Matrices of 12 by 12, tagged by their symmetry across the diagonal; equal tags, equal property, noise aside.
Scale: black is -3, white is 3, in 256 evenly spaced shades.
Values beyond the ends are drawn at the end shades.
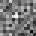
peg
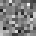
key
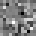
key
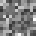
peg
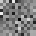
peg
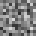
key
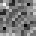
peg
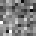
key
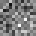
peg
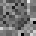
peg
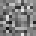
key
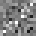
peg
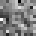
key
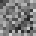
peg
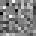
key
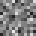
key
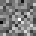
peg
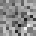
peg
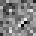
peg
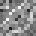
peg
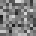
key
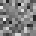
key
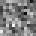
key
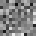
peg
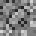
peg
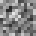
peg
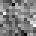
key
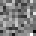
key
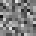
key
